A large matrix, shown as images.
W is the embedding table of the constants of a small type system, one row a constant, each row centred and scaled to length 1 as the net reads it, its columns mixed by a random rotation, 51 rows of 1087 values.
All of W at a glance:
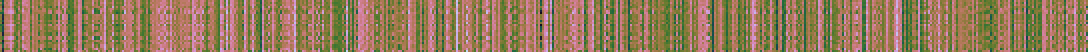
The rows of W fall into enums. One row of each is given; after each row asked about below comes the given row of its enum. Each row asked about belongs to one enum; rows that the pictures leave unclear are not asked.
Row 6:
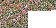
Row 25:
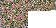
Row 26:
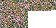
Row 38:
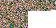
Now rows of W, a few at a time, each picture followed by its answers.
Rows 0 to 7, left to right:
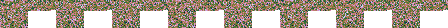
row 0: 25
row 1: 26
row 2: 26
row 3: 38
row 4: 26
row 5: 25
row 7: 26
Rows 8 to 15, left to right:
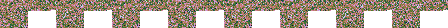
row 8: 38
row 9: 6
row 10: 25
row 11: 38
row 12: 25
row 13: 25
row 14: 6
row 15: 26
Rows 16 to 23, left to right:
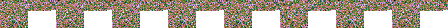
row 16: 26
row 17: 6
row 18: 6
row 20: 26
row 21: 25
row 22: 26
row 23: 6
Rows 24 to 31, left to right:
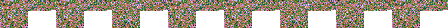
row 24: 25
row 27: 25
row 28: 25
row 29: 26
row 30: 6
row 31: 25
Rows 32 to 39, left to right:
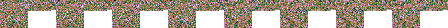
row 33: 6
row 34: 6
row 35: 26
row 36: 25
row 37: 38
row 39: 25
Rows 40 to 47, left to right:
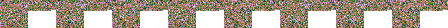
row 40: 6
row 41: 26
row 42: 25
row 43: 6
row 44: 38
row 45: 26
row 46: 26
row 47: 38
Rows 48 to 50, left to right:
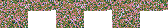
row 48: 26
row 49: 26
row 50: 6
